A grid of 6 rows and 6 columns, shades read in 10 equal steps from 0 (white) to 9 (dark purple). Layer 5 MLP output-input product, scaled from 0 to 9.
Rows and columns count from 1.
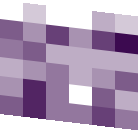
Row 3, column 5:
3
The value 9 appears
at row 2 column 6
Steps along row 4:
up up down up up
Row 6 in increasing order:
5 5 5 6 7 8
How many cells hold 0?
4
